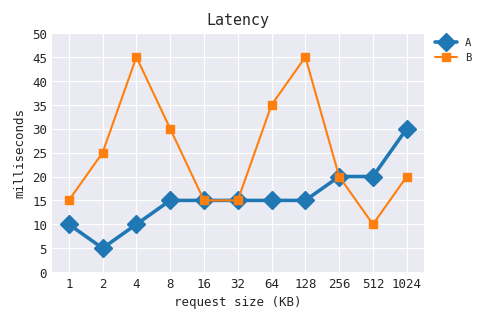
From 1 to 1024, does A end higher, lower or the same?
higher
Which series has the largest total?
B
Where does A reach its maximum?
1024
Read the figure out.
Title: Latency
x-axis: request size (KB), ticks 1 2 4 8 16 32 64 128 256 512 1024
y-axis: milliseconds, ticks 0 5 10 15 20 25 30 35 40 45 50
Legend: A, B
Values:
A: 10 5 10 15 15 15 15 15 20 20 30
B: 15 25 45 30 15 15 35 45 20 10 20
